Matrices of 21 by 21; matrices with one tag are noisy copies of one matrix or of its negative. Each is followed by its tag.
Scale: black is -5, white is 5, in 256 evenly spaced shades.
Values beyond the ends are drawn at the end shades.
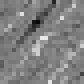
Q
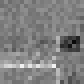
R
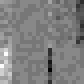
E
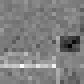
R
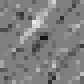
Q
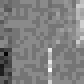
E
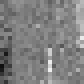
E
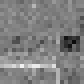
R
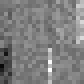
E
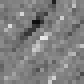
Q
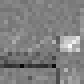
R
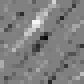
Q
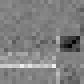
R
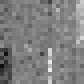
E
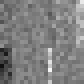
E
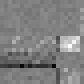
R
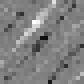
Q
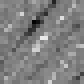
Q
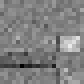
R
